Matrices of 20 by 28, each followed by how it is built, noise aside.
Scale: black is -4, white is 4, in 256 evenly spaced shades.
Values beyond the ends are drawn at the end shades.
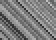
Toeplitz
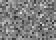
noise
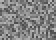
noise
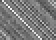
Toeplitz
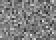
noise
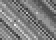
Toeplitz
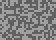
noise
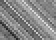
Toeplitz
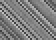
Toeplitz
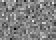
noise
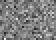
noise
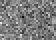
noise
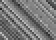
Toeplitz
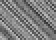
Toeplitz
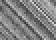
Toeplitz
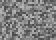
noise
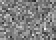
noise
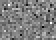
noise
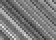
Toeplitz
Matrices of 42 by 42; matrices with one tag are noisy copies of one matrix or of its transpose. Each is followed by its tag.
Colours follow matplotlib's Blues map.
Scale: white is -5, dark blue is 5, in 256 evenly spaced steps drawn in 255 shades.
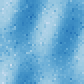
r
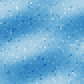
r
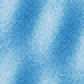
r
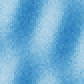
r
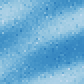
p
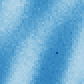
p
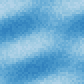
r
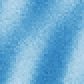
p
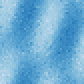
r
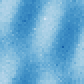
r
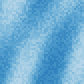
p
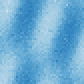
r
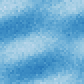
r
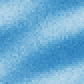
p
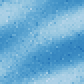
p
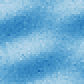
r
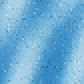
p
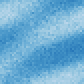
p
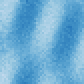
r
